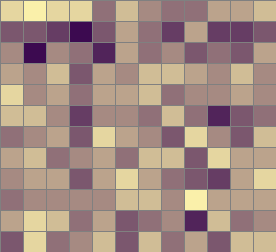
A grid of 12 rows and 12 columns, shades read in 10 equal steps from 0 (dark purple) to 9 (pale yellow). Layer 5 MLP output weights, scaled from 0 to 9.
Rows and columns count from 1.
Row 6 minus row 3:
2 7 0 -2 4 -1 0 2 1 -3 0 -2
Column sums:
65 68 65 46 63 66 67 57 58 54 59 69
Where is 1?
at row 3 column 5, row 6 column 10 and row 11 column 9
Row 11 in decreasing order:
8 7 7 6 6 5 5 4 4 4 3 1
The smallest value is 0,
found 2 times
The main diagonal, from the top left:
8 3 5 3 6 5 5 7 3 6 4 7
